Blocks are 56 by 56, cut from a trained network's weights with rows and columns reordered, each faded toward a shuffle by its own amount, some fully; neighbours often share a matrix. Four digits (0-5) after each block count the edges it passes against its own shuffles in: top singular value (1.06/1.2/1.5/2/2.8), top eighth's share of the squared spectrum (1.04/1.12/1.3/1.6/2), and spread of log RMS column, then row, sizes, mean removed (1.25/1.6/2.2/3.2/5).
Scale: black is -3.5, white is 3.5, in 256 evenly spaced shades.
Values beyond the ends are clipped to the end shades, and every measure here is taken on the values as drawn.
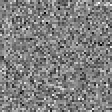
1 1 0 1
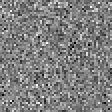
1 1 0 0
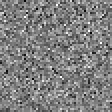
1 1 0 0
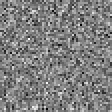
3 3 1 1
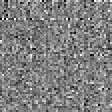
2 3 0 2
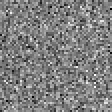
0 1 0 0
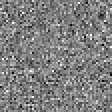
1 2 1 0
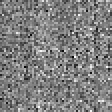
2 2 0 2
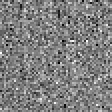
2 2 0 1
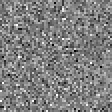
0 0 1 0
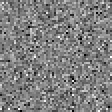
0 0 0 0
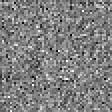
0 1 0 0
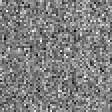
0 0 0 0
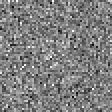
0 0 0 0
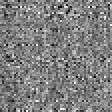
2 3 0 3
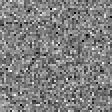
0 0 0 0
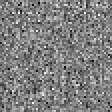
1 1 0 1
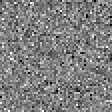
0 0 0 0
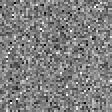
0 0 0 0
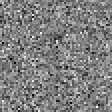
1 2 1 0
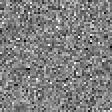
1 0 0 0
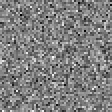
0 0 0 0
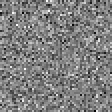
2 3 1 2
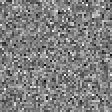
1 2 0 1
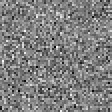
2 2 1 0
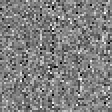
2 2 2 0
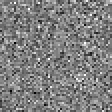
1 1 1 0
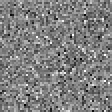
1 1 1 0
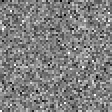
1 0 0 0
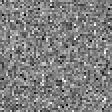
1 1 1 0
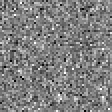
1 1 0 0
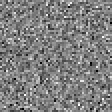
0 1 0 0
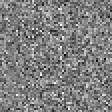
2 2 1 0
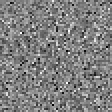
1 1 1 0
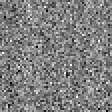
1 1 0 1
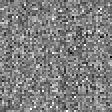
2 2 0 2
